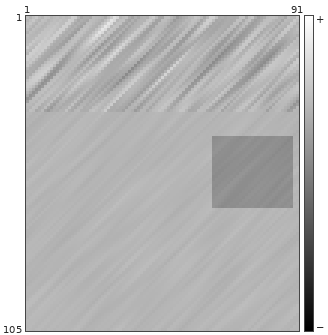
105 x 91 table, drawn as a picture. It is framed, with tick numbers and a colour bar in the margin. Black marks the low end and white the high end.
An odd patch, lower than its surroundings, sits in the middle right. No single row or column stands out from its neighbours. The bottom part is calmer, past a seam about 30% of the way down. Overall the values sit about 70% of the way up the scale.
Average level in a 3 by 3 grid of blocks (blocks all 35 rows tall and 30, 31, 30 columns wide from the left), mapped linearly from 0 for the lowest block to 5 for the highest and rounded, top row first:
544
550
555
